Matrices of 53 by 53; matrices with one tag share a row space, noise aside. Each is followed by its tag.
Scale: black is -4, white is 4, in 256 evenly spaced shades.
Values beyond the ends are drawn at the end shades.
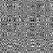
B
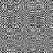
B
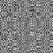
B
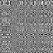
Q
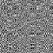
B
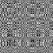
B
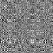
B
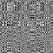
B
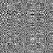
B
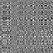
Q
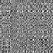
Q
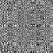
B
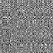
Q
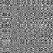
Q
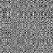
Q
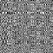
B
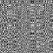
B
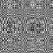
B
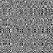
Q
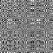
B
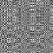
B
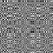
B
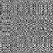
Q
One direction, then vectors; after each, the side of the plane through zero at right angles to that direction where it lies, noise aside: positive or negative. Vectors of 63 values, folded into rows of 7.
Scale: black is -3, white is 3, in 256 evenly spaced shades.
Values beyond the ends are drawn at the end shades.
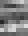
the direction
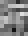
negative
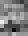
negative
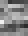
negative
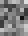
positive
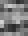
negative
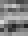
negative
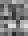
positive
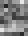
positive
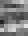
positive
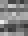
negative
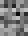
positive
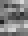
positive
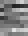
positive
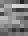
negative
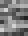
positive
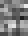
positive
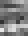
positive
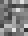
positive
